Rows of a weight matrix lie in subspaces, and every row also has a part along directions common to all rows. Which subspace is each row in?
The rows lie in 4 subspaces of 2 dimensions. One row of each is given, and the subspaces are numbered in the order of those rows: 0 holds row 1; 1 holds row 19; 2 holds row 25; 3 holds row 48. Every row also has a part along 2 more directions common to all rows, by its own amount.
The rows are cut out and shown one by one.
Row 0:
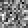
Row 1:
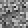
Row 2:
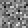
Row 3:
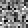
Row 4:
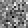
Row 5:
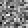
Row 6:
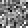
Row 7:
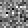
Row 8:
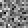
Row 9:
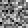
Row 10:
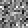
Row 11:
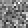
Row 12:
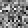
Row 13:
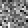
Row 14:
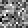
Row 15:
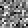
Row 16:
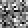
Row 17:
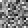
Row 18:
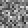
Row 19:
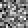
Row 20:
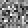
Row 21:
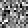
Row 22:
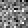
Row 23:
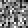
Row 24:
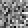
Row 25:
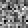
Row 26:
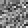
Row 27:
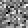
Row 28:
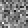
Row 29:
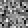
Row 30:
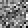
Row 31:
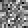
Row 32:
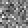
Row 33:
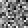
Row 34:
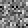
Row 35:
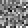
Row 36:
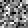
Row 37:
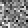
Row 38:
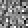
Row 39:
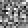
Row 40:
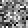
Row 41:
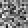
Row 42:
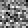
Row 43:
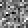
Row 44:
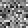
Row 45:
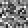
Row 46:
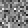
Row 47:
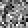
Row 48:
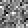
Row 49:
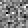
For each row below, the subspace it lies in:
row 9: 1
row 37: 2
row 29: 0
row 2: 3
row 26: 0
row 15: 3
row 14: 1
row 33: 1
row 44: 3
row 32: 1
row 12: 2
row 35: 0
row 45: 1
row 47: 2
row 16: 0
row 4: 0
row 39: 3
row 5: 3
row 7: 3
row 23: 0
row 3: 2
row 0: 1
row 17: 1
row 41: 1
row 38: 0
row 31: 1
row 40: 2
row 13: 2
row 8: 1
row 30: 0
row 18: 2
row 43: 3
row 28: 2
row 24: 0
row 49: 3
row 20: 2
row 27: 3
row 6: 0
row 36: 3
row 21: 2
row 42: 3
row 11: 0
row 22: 0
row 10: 3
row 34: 3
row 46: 2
